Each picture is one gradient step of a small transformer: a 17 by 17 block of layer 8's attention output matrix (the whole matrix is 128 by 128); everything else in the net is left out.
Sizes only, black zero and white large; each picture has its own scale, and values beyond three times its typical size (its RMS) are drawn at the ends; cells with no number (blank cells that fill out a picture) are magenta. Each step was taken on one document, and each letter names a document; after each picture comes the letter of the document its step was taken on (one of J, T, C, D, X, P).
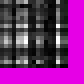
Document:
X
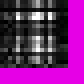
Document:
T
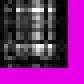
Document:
T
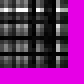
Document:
X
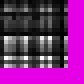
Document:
T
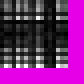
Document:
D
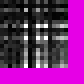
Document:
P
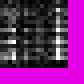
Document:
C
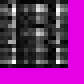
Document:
C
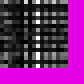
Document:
P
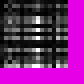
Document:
D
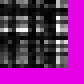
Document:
X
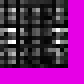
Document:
C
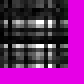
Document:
T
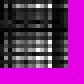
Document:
T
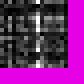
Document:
P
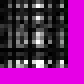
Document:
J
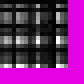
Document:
X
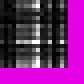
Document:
J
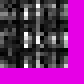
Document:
P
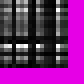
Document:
X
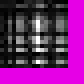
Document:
J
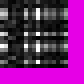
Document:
P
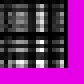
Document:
J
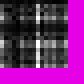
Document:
P
